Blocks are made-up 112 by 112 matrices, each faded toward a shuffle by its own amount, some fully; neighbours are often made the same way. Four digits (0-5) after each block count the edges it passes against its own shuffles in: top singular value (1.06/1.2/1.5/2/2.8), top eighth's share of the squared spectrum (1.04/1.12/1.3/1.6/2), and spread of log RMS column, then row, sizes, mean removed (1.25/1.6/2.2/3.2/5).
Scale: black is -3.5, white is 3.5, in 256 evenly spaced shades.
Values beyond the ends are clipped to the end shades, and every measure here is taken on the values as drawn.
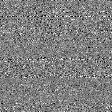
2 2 0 4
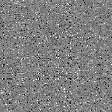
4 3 1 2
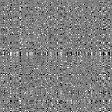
5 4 3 3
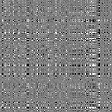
5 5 4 4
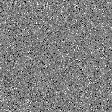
3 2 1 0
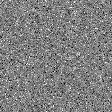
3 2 0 0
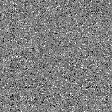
3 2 1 1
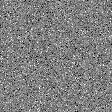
1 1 0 0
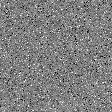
0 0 0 0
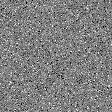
1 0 0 0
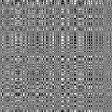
5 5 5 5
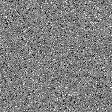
3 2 0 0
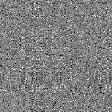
4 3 2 2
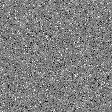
0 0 0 0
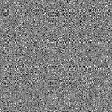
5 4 2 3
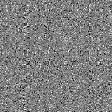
4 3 2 2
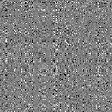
5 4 3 3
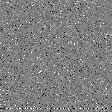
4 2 0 1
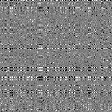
5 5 3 4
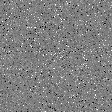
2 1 0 0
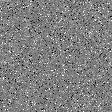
0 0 0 0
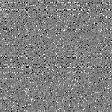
4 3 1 2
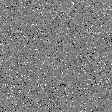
2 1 0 0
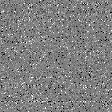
4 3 1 2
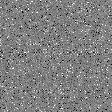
3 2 0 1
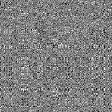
5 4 3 3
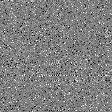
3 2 0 1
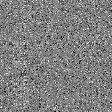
3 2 1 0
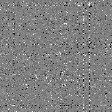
4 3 2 2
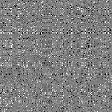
5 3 3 3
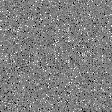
3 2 0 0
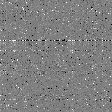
4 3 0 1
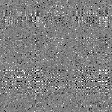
4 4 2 3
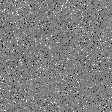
1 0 0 0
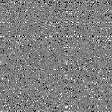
4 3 2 2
